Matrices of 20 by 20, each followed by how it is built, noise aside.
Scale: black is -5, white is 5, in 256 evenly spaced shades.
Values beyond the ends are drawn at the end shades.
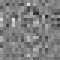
low rank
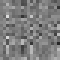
low rank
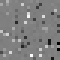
sparse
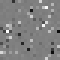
sparse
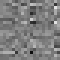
low rank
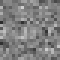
low rank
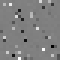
sparse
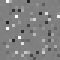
sparse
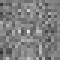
low rank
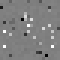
sparse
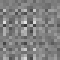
low rank
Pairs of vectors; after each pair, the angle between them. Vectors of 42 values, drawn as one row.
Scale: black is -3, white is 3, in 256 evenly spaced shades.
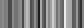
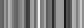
nearly opposite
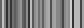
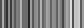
nearly parallel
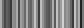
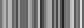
nearly opposite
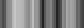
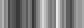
nearly opposite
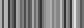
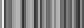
orthogonal
